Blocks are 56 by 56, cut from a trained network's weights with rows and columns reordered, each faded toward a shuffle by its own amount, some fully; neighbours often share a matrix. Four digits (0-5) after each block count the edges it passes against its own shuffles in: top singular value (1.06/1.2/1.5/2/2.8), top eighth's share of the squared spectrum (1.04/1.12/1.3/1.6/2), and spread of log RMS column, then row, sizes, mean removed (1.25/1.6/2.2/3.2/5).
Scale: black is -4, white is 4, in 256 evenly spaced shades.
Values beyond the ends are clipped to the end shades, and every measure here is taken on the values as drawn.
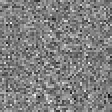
2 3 1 1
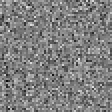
3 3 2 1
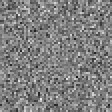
3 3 1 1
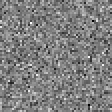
0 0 0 0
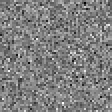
0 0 0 0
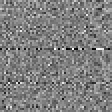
3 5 1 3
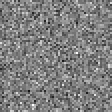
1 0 0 0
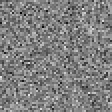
0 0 0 0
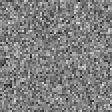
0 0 0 0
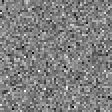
0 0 0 0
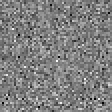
2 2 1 1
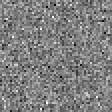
0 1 0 0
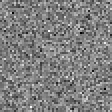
1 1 0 0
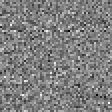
2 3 1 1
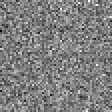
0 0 0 0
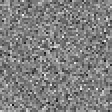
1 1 0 0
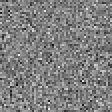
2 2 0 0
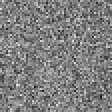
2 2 1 0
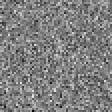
1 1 0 0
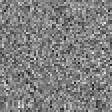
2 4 2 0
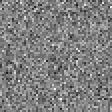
2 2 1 1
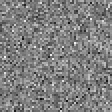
0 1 0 0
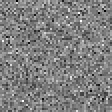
1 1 0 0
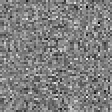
3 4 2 1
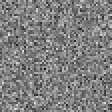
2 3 2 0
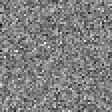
0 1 0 0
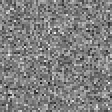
2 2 0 0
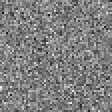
1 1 0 0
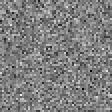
2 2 0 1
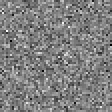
1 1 0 0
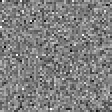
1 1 0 0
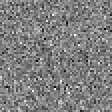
1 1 0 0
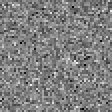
1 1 0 0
